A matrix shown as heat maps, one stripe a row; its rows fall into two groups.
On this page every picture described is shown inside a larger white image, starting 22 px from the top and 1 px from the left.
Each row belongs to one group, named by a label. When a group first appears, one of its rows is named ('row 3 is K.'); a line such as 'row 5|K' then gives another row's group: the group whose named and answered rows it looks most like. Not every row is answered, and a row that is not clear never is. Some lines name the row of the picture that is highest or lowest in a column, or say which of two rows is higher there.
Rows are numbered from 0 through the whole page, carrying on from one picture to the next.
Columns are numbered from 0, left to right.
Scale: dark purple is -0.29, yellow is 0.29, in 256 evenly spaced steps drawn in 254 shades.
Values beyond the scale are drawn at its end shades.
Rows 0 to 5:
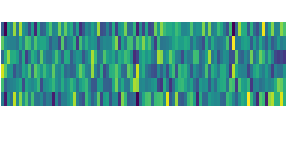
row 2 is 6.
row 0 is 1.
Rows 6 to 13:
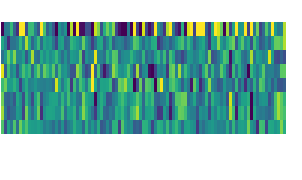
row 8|6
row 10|6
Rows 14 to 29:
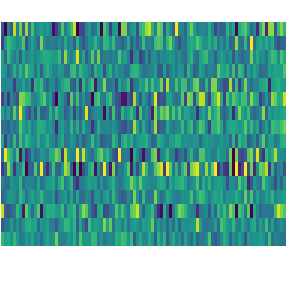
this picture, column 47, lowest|23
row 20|1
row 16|1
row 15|6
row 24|6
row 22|1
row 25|1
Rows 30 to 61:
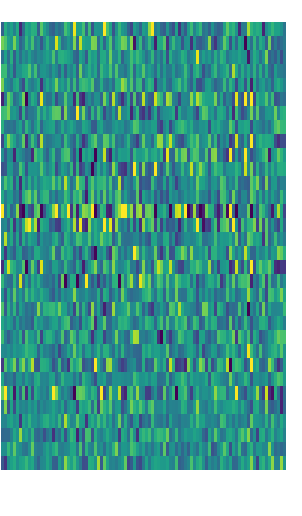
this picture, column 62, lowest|43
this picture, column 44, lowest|31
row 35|6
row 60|6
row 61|1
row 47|6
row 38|6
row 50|1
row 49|1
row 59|1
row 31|6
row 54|6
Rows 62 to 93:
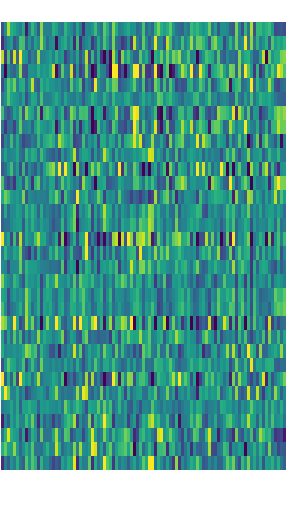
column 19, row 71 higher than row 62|No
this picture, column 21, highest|72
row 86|6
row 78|1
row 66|6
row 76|1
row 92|6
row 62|6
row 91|6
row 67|6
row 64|1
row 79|1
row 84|1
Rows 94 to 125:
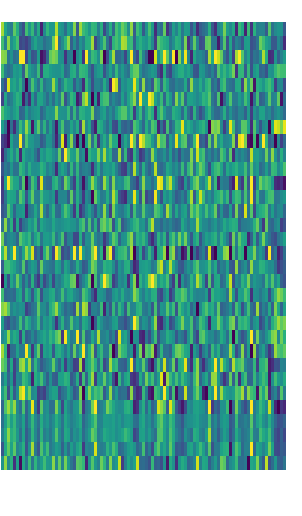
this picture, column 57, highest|96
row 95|6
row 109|1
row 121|6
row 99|1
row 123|6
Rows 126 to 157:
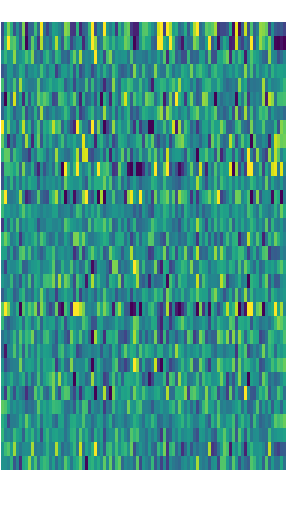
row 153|1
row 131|1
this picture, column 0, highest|133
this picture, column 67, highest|131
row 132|6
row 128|6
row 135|1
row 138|1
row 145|6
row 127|6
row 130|1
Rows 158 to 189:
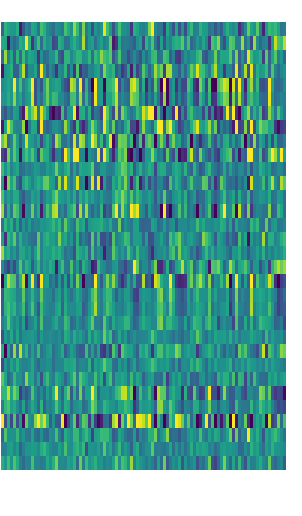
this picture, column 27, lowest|176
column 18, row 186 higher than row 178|No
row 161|6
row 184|6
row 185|6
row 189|6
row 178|6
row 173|1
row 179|6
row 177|6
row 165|6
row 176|6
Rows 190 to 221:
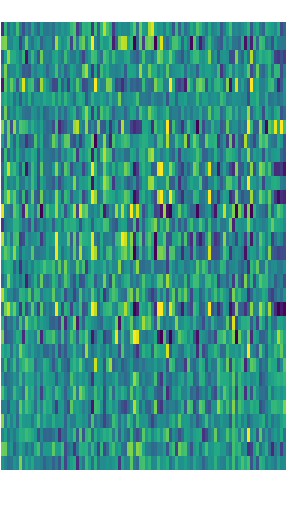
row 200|6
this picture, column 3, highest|194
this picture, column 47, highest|211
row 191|6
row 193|1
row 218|1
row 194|6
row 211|1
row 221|1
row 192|6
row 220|1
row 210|6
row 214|6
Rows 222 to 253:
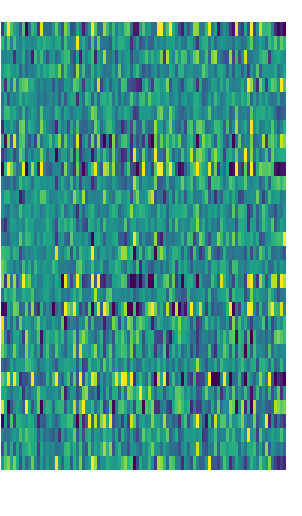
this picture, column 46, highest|248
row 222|6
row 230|1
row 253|6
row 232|6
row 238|6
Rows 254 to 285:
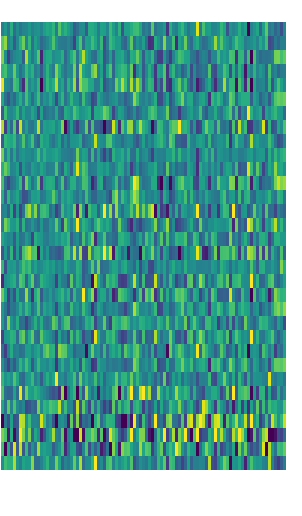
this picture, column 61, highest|283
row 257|6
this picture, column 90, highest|282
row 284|1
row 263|1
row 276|6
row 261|1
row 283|1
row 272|6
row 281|1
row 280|1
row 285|6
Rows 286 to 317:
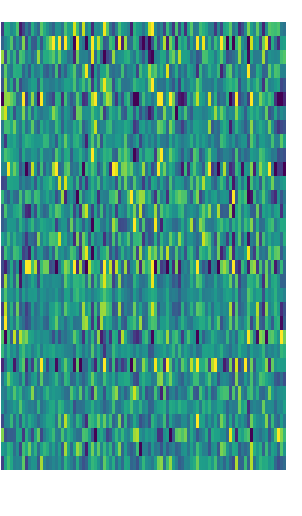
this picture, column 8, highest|303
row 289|1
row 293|6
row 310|6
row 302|1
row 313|1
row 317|6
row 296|6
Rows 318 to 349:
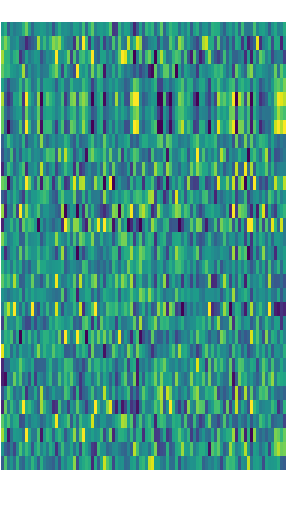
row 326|6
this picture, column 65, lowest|323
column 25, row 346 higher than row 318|No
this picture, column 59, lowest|332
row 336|6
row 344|6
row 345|6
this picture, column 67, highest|319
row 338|6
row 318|6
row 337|1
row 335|1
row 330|1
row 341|1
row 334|1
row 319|1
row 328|6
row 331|1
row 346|6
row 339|1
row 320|6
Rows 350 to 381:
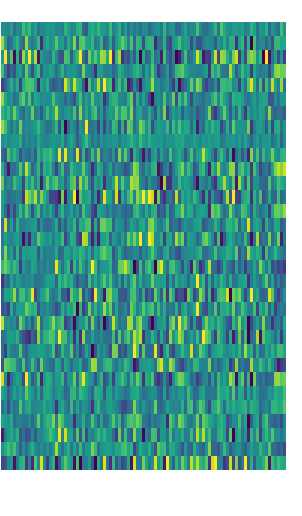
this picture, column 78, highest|352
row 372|1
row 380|6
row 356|6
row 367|6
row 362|1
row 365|1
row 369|6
